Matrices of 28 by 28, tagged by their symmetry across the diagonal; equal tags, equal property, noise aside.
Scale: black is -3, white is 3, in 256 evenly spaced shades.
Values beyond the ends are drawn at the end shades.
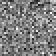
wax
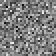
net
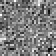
net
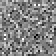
net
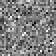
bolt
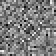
net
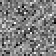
wax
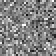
wax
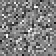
net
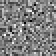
bolt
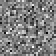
bolt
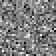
wax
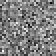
bolt
